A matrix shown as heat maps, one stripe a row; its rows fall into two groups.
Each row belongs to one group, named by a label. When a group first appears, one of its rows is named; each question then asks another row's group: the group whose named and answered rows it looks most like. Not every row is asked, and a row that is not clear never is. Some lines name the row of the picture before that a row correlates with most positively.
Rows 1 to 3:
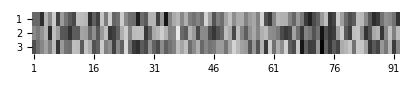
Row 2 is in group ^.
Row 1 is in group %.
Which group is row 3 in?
%
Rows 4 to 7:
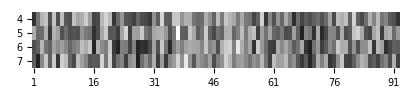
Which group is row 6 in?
%
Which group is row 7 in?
%
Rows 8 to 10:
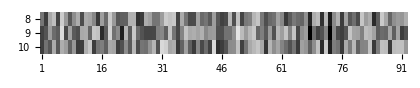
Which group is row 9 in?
%
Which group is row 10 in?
^
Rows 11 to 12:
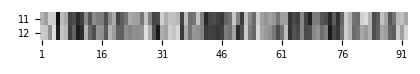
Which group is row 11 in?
^
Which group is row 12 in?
^
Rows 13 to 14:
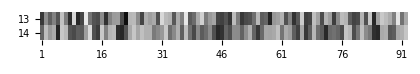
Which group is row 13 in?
^
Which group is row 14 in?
^
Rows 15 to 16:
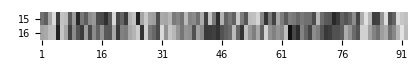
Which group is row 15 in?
^
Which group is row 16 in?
^
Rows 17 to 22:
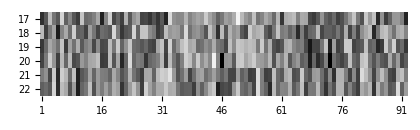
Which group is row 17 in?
%
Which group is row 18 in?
^
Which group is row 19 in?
%
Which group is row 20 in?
%
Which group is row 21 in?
^
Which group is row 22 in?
^
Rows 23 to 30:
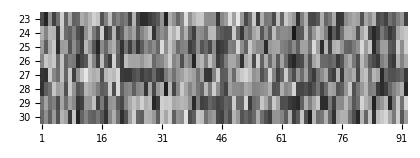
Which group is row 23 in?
%
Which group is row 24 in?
^
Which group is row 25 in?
^
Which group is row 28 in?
%
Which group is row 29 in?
^
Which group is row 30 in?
^
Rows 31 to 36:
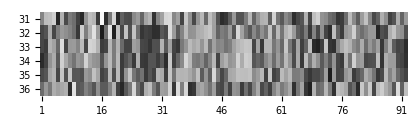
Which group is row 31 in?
^
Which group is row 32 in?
%
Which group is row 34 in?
%
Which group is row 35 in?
%
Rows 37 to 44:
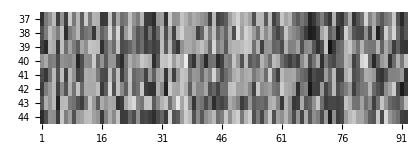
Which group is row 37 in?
%
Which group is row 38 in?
%
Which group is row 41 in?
%
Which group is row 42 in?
%
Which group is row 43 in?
^
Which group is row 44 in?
%
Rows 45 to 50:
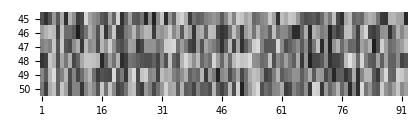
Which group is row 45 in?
%
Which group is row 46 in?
^
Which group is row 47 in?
^
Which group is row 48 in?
%
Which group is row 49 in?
^
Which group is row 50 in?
^
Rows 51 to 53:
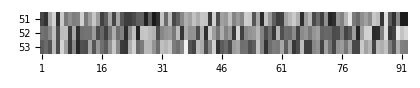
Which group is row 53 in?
^
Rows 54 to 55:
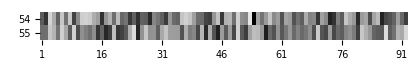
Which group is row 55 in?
^
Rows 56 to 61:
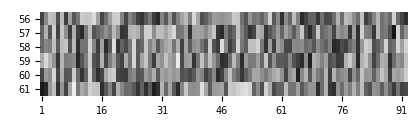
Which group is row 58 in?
^
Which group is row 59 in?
^
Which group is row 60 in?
^
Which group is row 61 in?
%
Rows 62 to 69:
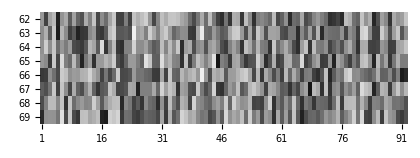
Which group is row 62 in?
^
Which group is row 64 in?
^
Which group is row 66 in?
%
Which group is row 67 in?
^
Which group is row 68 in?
%
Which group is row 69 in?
%
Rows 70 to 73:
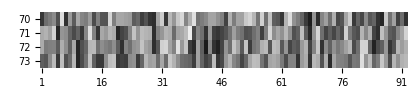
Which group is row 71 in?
^
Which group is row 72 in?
^
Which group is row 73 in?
^
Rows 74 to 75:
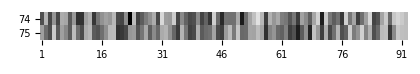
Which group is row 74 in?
^
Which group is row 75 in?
^
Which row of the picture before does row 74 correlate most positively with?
73
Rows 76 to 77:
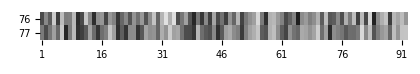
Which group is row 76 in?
^
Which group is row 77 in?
^
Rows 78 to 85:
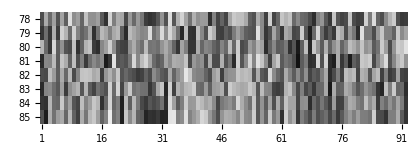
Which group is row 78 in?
%
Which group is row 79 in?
^
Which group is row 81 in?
^
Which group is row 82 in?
%
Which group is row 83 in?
%
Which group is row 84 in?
%
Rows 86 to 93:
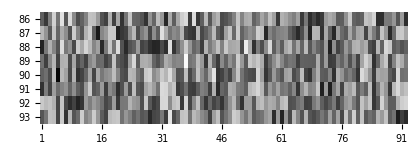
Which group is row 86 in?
%
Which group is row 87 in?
^
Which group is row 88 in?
%
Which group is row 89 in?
^
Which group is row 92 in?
^
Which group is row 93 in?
%
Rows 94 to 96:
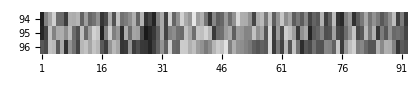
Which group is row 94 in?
%
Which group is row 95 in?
%
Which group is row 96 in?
%
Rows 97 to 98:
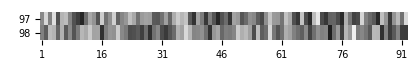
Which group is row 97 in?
^
